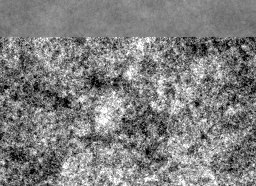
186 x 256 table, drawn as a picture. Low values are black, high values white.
The histogram is bell-shaped. A horizontal seam about 20% of the way down splits the table, and the top part is calmer. The halves do not mirror each other. The field is mottled with small blotches. No single row or column stands out from its neighbours. There is no overall slope.
